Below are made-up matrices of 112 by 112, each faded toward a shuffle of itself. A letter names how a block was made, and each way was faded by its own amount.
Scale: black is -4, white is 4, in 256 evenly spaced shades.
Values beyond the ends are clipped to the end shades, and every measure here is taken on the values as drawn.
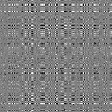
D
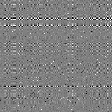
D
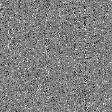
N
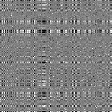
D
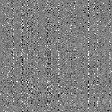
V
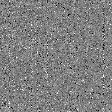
N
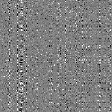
V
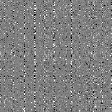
V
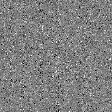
N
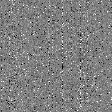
N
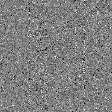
N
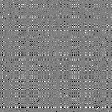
D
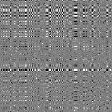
D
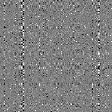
V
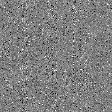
N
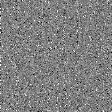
N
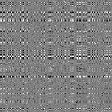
D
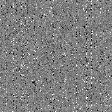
N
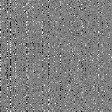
V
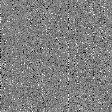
N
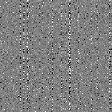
V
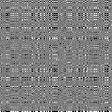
D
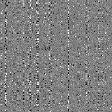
V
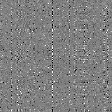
V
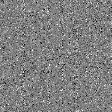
N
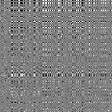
D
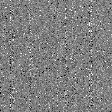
N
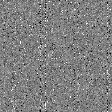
N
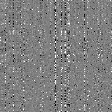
V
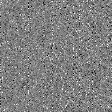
N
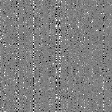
V
